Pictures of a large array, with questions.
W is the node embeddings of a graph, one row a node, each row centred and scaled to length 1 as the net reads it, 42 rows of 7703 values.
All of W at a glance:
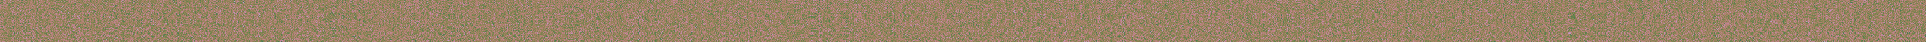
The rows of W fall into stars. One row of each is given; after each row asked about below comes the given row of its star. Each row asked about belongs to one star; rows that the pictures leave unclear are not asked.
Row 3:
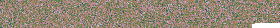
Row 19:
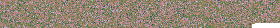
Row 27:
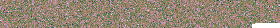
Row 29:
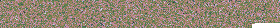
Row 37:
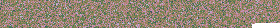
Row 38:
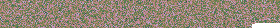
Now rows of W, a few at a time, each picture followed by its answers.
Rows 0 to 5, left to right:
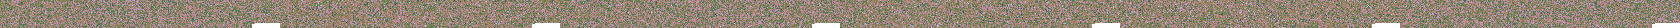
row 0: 29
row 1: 38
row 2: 29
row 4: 37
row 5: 27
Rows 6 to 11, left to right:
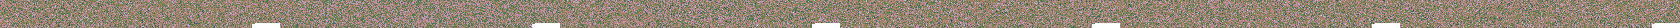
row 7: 38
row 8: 29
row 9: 19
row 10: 37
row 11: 37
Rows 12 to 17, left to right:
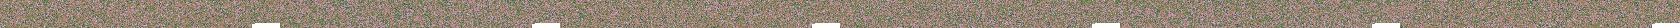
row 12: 38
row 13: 3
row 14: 3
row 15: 27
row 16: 3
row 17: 3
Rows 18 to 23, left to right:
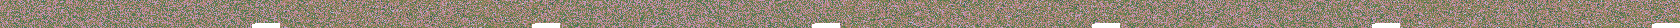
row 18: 27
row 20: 37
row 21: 38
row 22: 37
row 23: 19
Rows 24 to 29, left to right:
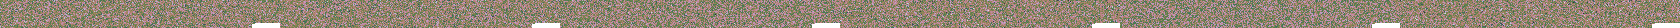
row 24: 38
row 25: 38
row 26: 29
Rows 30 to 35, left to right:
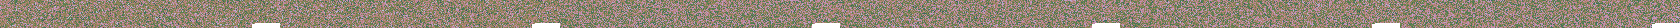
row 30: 3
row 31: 3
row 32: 19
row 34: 37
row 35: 3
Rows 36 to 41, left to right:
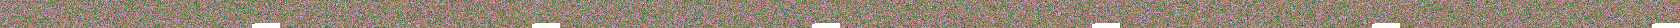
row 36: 3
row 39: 27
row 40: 19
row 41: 19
